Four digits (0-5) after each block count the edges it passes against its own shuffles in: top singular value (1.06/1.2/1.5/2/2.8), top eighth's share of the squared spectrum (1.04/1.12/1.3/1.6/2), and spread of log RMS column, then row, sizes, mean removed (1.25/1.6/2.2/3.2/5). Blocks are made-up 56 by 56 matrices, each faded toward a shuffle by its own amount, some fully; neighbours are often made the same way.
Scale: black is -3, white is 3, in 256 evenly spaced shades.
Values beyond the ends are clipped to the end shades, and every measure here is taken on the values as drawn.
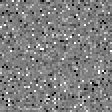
1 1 0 0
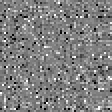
3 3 0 2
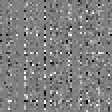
2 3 4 2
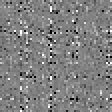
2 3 3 2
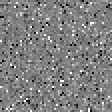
0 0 0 0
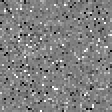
0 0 0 0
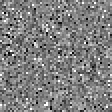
0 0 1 0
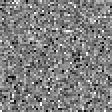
0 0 0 0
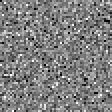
0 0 0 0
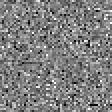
1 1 0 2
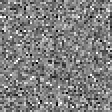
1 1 0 1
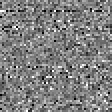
1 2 0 2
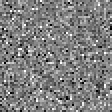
1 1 0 0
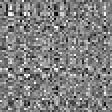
4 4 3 2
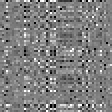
5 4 3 3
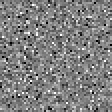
1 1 0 0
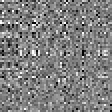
4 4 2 2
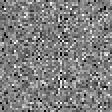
3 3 1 1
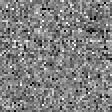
3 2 0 1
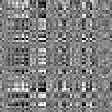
5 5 4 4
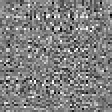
4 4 2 2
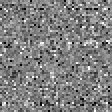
3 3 1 2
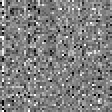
3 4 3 1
